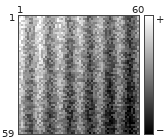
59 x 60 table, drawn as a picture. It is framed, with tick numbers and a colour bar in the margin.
Slope: up to the top left. Stripes: upright, repeating 6 times. Ninth with the highest average: top left. Ninth with the lowest average: bottom right.
